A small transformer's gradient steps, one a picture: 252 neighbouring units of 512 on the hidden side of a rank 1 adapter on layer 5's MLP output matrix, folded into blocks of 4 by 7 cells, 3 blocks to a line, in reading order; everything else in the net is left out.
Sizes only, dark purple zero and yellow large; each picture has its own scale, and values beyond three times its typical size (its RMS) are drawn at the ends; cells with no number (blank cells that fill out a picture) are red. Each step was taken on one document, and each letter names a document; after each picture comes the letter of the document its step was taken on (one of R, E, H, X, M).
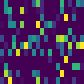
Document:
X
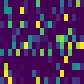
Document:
X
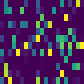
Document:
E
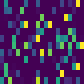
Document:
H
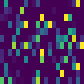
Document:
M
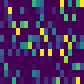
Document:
X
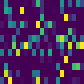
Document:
X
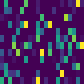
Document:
H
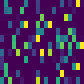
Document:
H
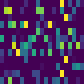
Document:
E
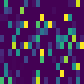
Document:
M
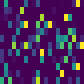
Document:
M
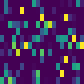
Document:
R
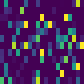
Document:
M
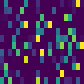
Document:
H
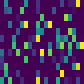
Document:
H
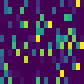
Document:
H
